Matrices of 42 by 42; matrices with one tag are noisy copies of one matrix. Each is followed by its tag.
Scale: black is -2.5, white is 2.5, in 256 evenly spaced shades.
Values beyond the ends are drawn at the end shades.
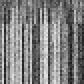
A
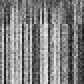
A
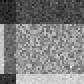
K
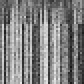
A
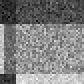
K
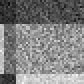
K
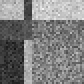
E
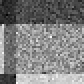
K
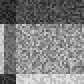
K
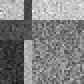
E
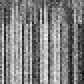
A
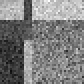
E
